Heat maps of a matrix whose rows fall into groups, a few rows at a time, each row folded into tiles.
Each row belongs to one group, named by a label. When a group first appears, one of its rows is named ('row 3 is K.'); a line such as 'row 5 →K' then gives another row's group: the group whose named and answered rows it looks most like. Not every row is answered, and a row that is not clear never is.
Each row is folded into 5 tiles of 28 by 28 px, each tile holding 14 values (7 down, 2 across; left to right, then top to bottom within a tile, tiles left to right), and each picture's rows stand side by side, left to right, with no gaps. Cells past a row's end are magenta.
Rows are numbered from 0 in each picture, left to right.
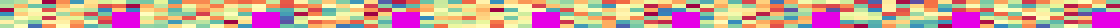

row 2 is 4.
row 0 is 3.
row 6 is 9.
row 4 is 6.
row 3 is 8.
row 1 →8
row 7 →6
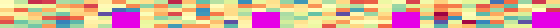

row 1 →3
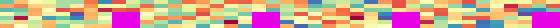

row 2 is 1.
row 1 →8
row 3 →6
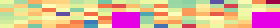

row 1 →1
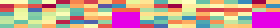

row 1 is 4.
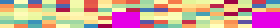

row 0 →9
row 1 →4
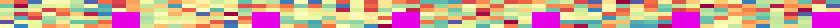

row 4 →9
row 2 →9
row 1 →3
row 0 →1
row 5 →4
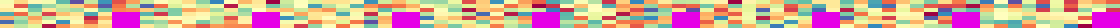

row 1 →1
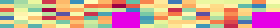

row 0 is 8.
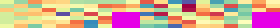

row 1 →1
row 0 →3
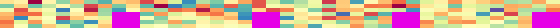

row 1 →1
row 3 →6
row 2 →8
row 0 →6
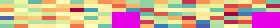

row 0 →8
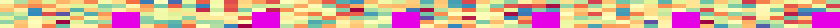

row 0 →9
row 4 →3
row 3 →6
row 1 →9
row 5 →6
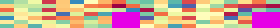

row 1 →6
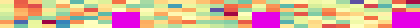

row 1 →6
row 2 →1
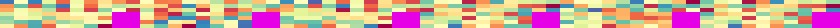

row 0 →9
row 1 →4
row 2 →9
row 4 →1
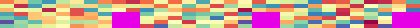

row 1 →4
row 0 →1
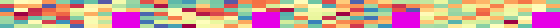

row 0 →4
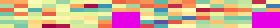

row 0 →1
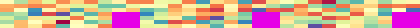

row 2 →3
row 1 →4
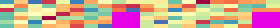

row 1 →9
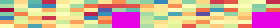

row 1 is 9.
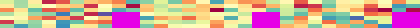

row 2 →4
